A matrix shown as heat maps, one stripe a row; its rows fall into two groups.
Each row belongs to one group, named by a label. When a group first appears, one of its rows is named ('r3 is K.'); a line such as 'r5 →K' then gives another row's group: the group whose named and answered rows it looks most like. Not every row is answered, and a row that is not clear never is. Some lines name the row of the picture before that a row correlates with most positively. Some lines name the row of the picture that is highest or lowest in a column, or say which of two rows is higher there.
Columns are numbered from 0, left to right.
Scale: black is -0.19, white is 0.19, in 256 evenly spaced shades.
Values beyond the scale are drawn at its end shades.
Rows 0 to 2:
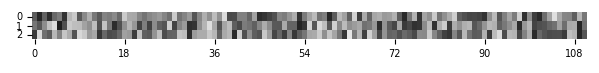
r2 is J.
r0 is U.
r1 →J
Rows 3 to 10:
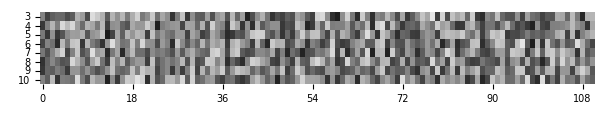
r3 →U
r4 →J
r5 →U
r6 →J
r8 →U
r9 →J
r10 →U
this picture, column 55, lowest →9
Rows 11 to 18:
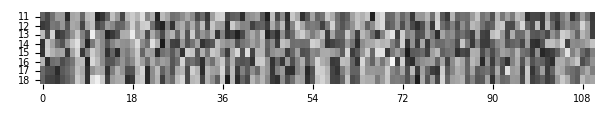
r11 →J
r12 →J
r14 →U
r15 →J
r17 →U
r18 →U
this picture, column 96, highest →12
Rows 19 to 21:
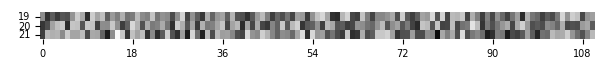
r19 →U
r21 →U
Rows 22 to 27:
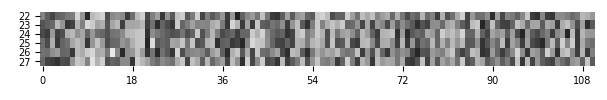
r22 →U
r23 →J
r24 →U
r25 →U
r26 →J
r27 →U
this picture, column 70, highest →24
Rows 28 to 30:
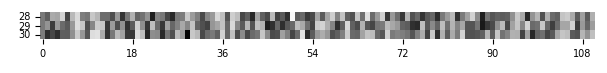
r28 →J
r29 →U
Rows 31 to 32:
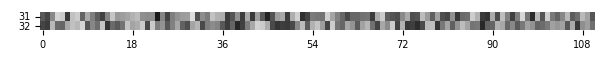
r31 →J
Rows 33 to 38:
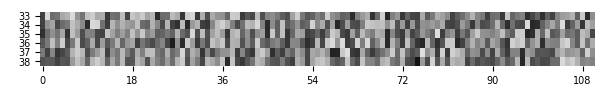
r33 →J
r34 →U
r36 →J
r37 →U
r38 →U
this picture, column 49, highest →37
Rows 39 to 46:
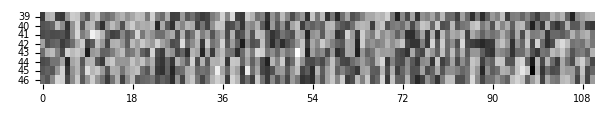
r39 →U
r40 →J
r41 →U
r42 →U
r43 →U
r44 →J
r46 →J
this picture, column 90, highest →39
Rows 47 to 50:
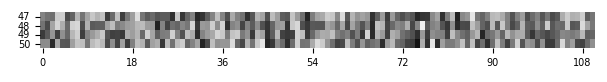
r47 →J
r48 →J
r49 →J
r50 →U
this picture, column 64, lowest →49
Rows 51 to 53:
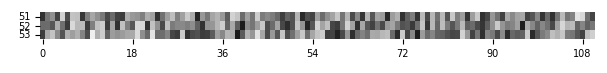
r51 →J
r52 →U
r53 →U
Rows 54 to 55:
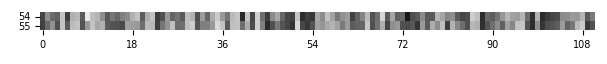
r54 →J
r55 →J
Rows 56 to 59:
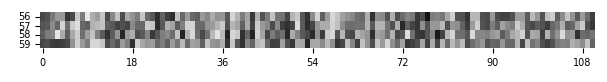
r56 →J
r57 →J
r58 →J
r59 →U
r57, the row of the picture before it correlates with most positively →55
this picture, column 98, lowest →57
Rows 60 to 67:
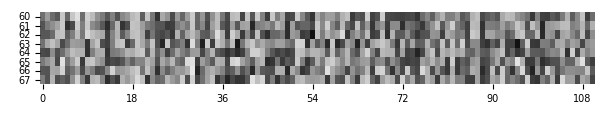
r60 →J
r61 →J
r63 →U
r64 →U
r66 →J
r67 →U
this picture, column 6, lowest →61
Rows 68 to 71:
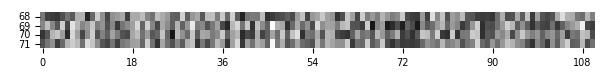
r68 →U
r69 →J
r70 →J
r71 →J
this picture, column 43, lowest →68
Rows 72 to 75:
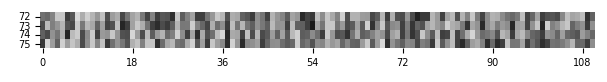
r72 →J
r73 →J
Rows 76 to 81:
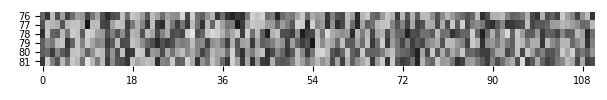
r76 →U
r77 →U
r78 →J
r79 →J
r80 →U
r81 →J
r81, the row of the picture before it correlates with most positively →75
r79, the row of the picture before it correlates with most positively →73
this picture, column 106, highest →80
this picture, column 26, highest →81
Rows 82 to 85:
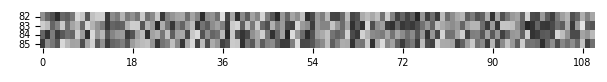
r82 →U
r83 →J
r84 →U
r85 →J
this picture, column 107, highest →83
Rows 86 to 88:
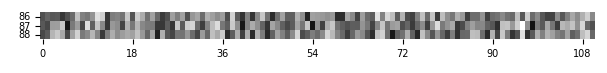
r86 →U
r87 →J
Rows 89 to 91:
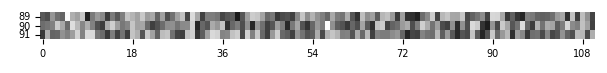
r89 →U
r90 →J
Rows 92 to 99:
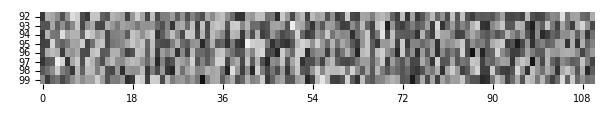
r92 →U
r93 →J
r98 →J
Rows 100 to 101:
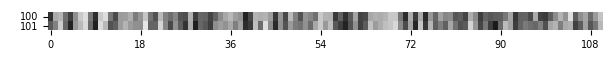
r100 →U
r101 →U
